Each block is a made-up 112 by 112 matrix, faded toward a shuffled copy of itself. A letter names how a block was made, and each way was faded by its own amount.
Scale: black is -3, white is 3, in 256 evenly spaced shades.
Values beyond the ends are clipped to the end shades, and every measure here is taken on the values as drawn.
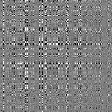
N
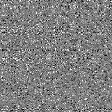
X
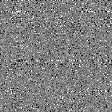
X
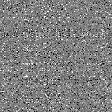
X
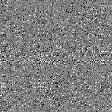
X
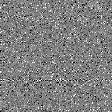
X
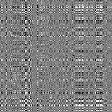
N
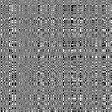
N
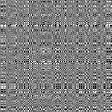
N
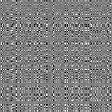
N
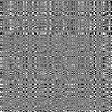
N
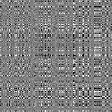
N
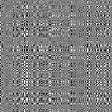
N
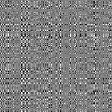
N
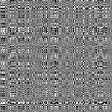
N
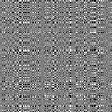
N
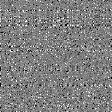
X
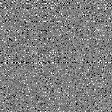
X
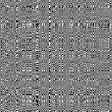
N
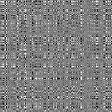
N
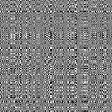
N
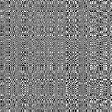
N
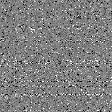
X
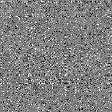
X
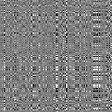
N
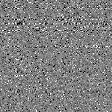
X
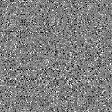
X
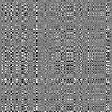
N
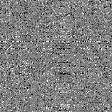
X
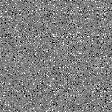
X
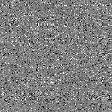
X
